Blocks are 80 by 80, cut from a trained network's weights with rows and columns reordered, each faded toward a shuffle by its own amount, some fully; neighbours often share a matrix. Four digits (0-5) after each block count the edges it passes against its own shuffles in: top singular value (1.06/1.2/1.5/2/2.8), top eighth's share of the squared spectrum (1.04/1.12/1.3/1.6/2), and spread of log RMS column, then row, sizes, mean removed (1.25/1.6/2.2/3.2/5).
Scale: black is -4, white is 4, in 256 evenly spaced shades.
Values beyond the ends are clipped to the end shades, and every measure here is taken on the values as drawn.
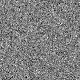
1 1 0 0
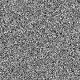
2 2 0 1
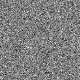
2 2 1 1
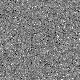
0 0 0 0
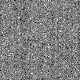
2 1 0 0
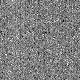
2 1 0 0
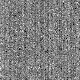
3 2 0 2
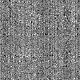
3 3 0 2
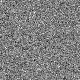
1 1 0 0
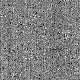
2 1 0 1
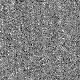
1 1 0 0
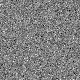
0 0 0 0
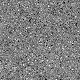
0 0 0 0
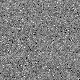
0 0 0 0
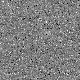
0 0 0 0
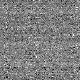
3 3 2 0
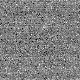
2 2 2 0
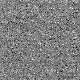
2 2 1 0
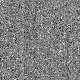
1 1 0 0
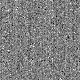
2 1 0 0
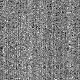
3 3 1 2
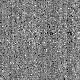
2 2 0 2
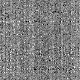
3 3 0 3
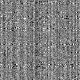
4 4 1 3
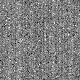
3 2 0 1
